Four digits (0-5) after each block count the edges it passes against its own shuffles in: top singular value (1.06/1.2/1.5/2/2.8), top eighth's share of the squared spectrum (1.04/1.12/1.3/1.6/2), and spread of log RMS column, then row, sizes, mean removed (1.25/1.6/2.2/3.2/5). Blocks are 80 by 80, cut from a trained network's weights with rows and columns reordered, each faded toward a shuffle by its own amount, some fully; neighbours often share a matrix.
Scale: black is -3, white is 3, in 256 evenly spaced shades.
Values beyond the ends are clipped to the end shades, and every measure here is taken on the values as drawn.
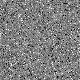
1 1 0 0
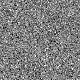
2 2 0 1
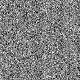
2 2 0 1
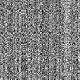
4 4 2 2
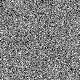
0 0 0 0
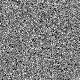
0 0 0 0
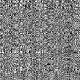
4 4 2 3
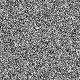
0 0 0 0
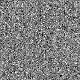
2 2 0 0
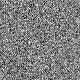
1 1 0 0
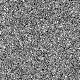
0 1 0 0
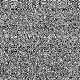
3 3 0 2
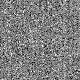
2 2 0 1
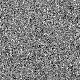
0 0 0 0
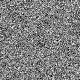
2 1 0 0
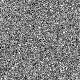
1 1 0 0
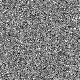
1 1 0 0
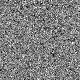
0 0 0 0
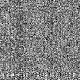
3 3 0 2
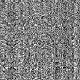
3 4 1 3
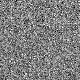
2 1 0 0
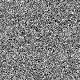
2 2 0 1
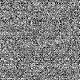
3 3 1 2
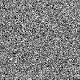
3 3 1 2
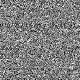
3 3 0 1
